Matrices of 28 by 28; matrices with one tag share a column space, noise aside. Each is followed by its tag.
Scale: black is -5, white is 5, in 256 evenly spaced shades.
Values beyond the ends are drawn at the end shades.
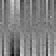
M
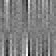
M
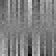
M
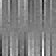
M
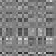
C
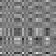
C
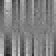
M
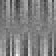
M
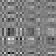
C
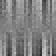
M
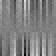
M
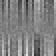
M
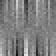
M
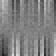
M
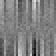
M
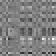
C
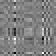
C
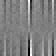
M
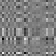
C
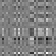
C
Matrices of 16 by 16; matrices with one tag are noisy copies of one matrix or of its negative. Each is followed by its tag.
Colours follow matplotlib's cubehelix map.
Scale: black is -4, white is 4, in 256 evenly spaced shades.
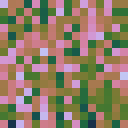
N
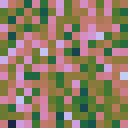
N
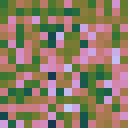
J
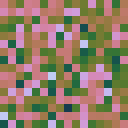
J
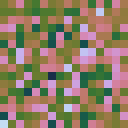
J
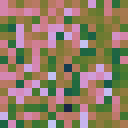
J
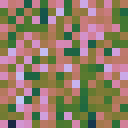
N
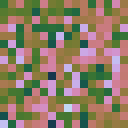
J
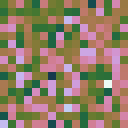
J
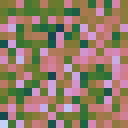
J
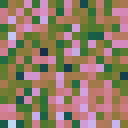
N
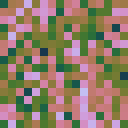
N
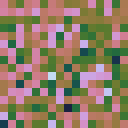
J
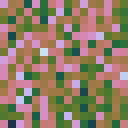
N
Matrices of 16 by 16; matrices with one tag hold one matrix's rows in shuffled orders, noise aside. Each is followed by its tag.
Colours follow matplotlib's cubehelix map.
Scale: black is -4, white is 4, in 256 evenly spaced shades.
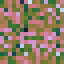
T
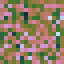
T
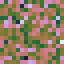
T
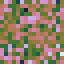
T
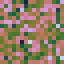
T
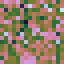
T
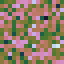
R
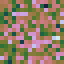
R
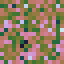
T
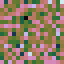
T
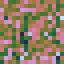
T
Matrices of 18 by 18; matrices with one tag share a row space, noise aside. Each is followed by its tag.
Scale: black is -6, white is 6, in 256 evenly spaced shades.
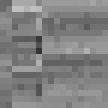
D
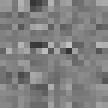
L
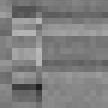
D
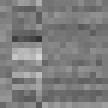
D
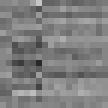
D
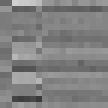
D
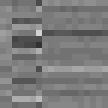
D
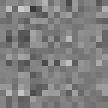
L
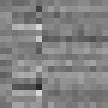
D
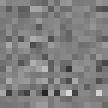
L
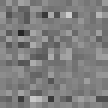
L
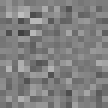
L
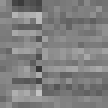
D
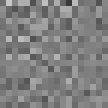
L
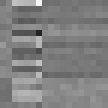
D
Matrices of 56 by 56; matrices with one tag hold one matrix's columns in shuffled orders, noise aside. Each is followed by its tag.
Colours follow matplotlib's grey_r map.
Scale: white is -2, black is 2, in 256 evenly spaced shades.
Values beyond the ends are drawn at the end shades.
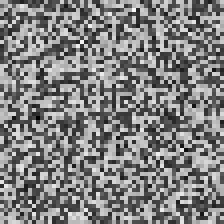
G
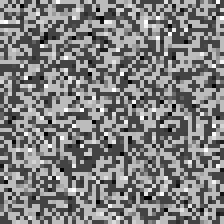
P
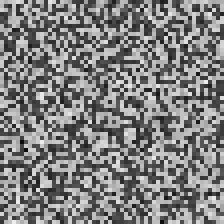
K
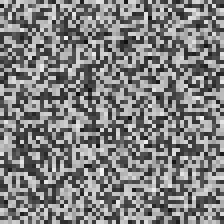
P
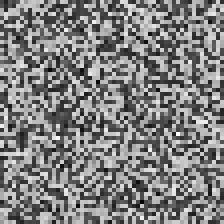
G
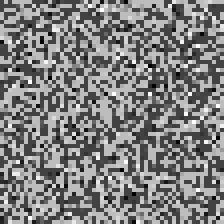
P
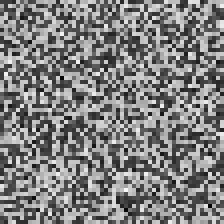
P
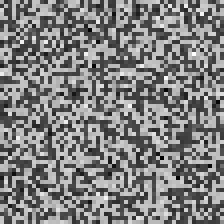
K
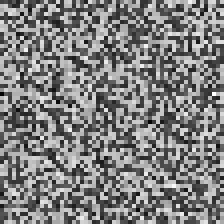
G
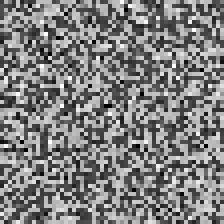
K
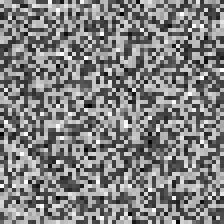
P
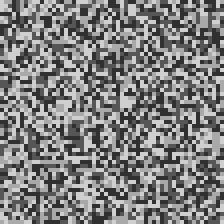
K
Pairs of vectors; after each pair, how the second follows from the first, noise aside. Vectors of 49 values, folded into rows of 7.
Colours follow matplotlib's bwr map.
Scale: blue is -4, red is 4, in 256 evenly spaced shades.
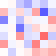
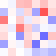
negated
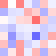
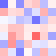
negated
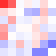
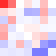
copied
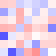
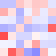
negated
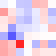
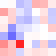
copied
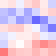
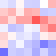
negated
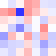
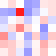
negated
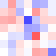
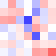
sign-scrambled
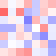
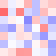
copied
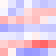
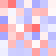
shuffled
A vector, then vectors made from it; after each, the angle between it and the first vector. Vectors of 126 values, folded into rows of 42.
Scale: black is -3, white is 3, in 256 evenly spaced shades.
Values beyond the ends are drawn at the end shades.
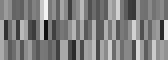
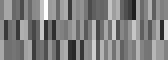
nearly parallel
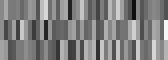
nearly parallel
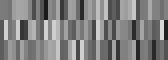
nearly opposite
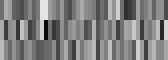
nearly parallel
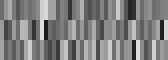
nearly parallel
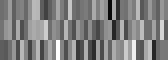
partly opposed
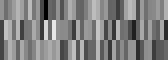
nearly opposite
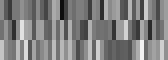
orthogonal
